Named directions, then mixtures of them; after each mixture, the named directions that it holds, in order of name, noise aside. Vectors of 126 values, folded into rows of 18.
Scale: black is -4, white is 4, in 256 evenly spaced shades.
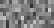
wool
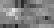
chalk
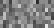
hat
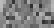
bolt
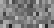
bolt, hat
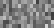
hat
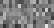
chalk, hat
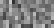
hat, wool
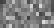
bolt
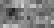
chalk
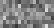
bolt, chalk, hat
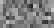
bolt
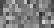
bolt
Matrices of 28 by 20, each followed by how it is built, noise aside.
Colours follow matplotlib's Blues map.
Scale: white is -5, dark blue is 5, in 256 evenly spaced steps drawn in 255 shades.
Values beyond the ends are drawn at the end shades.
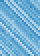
Toeplitz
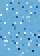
sparse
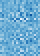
low rank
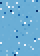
sparse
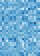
low rank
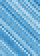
Toeplitz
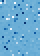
sparse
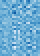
low rank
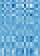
low rank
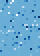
sparse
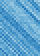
Toeplitz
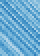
Toeplitz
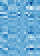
low rank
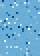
sparse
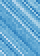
Toeplitz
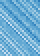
Toeplitz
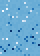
sparse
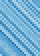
Toeplitz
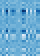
low rank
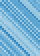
Toeplitz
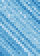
Toeplitz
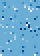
sparse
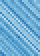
Toeplitz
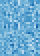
low rank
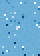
sparse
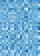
low rank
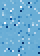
sparse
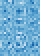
low rank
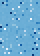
sparse
